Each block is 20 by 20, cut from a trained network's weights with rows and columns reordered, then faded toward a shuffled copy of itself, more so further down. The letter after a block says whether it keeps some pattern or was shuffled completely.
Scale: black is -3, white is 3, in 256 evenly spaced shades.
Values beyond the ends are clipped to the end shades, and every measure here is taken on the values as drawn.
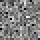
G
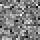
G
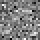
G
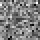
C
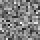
C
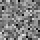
C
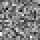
G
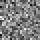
C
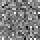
G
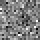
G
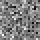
C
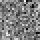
C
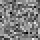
G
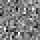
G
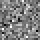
C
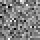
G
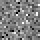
C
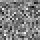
C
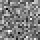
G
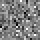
C
